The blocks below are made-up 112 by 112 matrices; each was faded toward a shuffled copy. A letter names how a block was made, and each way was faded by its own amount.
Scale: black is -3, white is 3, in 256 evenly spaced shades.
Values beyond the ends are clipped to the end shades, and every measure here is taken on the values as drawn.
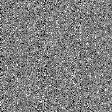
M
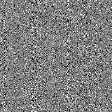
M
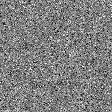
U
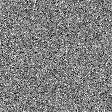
U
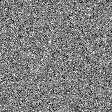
U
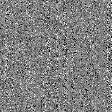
M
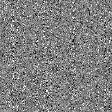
M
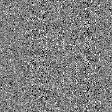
M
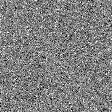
U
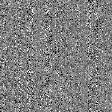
M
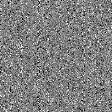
M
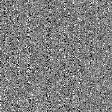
M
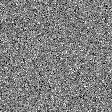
U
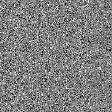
M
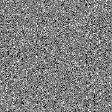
M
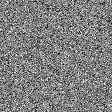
U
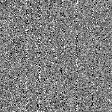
M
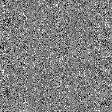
M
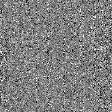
M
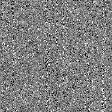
M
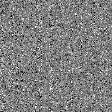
M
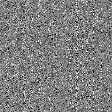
M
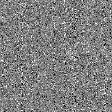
M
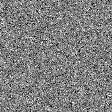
U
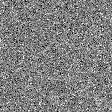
U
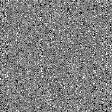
M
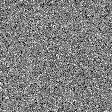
U
